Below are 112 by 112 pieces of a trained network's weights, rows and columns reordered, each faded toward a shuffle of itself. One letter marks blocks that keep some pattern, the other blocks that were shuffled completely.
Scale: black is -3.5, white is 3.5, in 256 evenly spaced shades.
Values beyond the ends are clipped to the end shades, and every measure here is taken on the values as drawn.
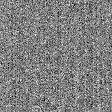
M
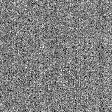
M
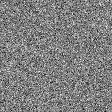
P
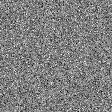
P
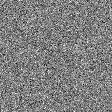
P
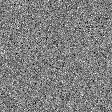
P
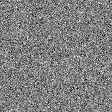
P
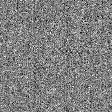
M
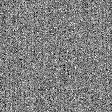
M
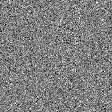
M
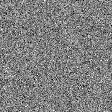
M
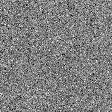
P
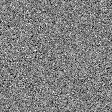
P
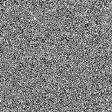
M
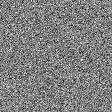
P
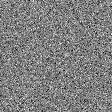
P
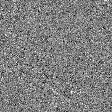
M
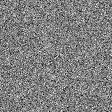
P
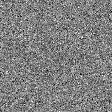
M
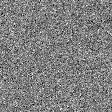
P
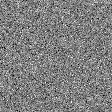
P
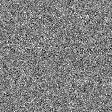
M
